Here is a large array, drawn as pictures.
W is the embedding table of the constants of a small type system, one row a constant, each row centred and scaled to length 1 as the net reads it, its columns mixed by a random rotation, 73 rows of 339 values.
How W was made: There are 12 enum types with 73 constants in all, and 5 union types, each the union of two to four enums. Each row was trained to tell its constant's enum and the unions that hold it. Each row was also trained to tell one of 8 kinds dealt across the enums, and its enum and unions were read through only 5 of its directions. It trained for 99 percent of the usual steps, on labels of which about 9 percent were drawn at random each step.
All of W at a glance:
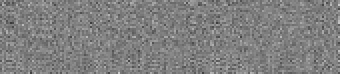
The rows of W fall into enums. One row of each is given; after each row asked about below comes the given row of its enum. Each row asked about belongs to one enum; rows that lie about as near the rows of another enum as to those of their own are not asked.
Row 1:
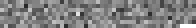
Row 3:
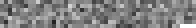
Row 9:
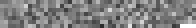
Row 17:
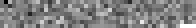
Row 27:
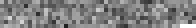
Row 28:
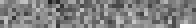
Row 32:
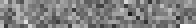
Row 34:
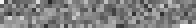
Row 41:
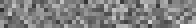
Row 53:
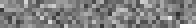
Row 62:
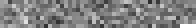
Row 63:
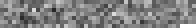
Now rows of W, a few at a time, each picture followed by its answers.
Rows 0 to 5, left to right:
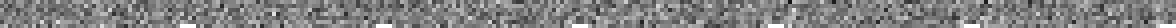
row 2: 3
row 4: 17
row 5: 28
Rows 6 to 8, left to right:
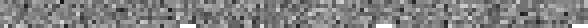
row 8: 63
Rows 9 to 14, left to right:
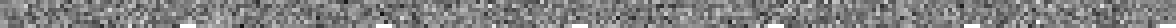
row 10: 1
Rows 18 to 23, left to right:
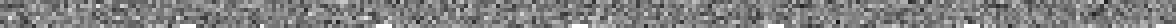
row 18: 3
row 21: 28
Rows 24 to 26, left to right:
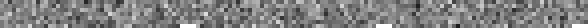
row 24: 9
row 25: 63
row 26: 3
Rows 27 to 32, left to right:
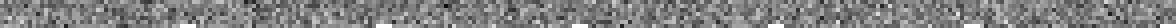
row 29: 27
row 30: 53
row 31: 62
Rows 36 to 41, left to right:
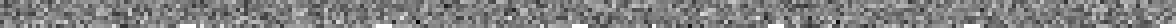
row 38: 27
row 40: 3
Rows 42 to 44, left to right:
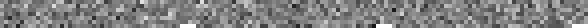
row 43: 32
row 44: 41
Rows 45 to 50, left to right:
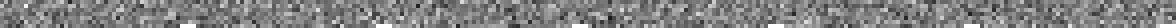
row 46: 41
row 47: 27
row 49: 1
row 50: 28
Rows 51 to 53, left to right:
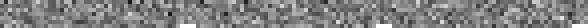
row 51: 17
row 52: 17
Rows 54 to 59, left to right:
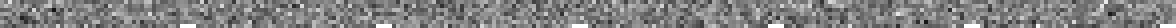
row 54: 63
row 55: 62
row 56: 28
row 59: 63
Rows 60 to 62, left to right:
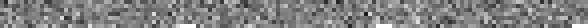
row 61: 17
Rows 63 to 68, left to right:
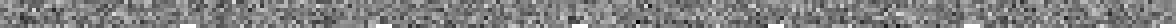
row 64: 3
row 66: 9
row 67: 9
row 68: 63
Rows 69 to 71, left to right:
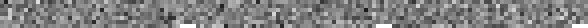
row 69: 17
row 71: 41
